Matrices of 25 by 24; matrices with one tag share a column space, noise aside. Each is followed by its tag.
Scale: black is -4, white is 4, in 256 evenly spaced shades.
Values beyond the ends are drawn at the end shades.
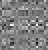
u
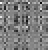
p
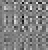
p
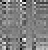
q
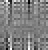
q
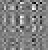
p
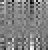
q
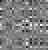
u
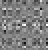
u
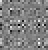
u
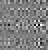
u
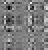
p
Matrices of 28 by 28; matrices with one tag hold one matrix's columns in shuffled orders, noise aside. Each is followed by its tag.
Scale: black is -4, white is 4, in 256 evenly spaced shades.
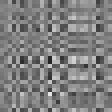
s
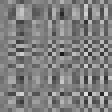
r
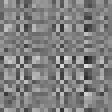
s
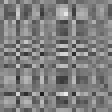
r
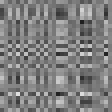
r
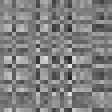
s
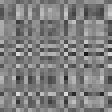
r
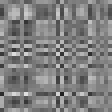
r
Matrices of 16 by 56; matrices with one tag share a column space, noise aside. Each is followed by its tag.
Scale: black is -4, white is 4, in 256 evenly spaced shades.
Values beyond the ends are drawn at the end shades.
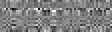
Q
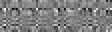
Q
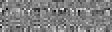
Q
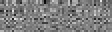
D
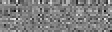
D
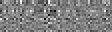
D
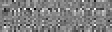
Q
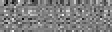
D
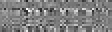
Q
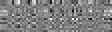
D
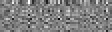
D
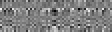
Q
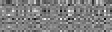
D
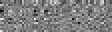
D
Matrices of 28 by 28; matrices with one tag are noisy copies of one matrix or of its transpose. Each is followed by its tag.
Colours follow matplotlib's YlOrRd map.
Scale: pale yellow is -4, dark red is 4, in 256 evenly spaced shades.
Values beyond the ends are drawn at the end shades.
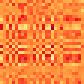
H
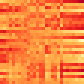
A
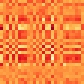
H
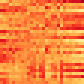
A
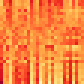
A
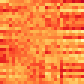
A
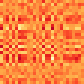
H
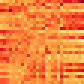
A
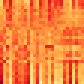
A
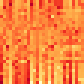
A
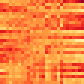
A
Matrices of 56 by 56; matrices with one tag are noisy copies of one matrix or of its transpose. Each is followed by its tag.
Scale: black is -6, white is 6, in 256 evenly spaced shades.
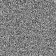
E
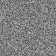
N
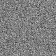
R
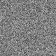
N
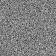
N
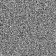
E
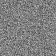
R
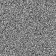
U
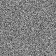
N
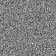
U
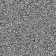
U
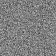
R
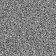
R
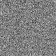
E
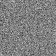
E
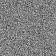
R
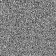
E
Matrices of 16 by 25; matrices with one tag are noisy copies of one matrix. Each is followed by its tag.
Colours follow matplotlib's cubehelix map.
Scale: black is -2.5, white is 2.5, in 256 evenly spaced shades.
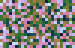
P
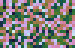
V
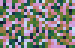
V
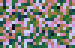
V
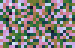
P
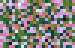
P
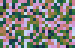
V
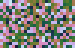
P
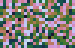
V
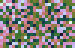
P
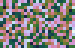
V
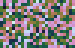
V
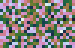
P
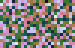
P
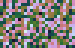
V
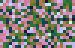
P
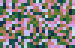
V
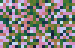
P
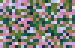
P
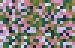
P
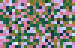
P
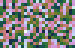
V
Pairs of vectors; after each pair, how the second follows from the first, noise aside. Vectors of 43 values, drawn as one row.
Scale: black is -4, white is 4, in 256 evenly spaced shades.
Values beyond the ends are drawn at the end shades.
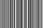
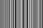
negated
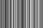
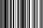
scaled up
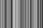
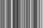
negated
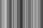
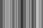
reversed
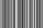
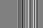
partly zeroed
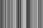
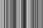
negated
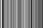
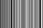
reversed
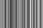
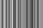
reversed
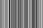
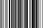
scaled up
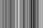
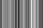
negated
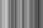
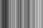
negated
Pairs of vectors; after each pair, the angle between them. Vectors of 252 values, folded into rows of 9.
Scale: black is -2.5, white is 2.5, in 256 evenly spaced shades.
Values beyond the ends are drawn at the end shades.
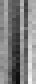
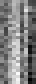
nearly opposite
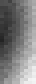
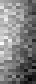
nearly opposite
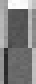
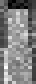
nearly opposite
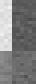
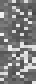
orthogonal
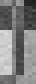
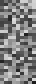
orthogonal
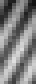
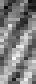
nearly parallel
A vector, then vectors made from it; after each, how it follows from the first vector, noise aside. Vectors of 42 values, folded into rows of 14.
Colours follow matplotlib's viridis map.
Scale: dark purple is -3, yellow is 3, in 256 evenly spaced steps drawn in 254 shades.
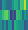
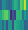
copied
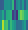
reversed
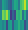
copied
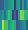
reversed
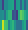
reversed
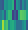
reversed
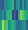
reversed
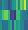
copied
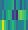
reversed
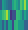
copied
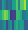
copied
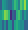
copied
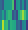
reversed
